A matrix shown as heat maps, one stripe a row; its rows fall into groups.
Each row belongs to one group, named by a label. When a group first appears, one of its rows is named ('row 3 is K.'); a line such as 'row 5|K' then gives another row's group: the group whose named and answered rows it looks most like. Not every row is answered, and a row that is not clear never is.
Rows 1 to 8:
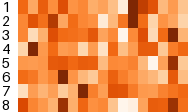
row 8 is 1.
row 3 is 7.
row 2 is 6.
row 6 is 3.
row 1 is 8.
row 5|7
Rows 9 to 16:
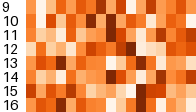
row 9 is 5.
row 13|6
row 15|8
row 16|6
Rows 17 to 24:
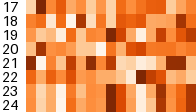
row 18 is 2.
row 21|1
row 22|8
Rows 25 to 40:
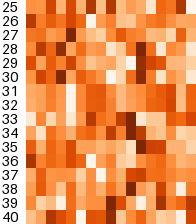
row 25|1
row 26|8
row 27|3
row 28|6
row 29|8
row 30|6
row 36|8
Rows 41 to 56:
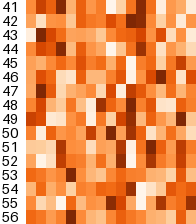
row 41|6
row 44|6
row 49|2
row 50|1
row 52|5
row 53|3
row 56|3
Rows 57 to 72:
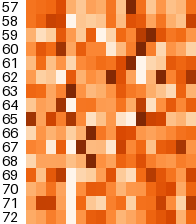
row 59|5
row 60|6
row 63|3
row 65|8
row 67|2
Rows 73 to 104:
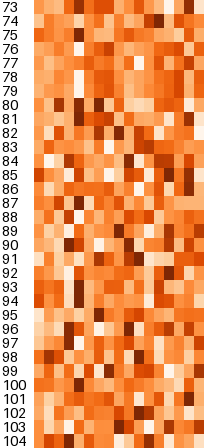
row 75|3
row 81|7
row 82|1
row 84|5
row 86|7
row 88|2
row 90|5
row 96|5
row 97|2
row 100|3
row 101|7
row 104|6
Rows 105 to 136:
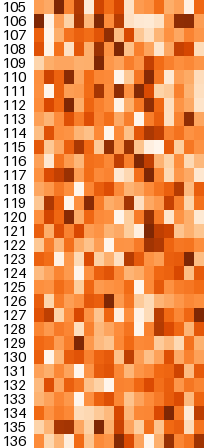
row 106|1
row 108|1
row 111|1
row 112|6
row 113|7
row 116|1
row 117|6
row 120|6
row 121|8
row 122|5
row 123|2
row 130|5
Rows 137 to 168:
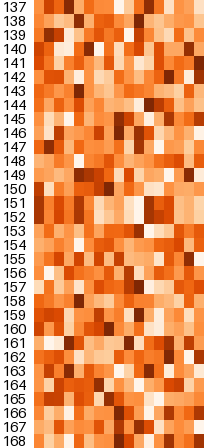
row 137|6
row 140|2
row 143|3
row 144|8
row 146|1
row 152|8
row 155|1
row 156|5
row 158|3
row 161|5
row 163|6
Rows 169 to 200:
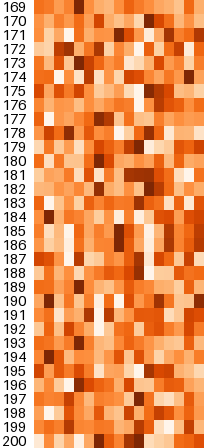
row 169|3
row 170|8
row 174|2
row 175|8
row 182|8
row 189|3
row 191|2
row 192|5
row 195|8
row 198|5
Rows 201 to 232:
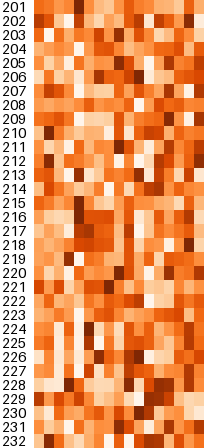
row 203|1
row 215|3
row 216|7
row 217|7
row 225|2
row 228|5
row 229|8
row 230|1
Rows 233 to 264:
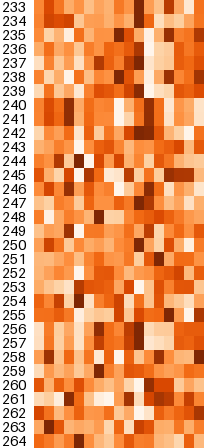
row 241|6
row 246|6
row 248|5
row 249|2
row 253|7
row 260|8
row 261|5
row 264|3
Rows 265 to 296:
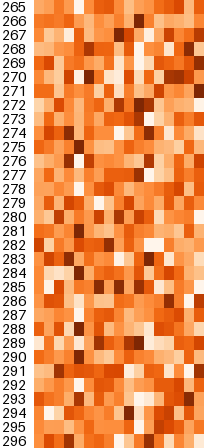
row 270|2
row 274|6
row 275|3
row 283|6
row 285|1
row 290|3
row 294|5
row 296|6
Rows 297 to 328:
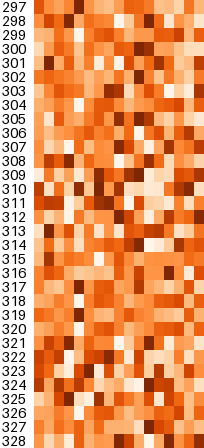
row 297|3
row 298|6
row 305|1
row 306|7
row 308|6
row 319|3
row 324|8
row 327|8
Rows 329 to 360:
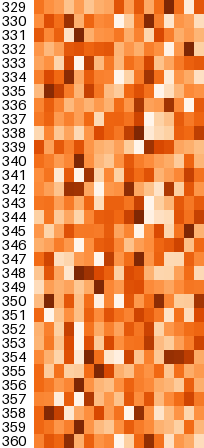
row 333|2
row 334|6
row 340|3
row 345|7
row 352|2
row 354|2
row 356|3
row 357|2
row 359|3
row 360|6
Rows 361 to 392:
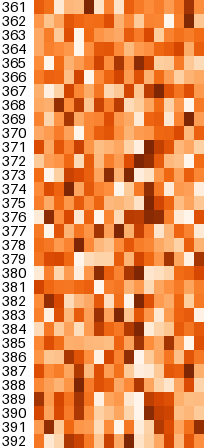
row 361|2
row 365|1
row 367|5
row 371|8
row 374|6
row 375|8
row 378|3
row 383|1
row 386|5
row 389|8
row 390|8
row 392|5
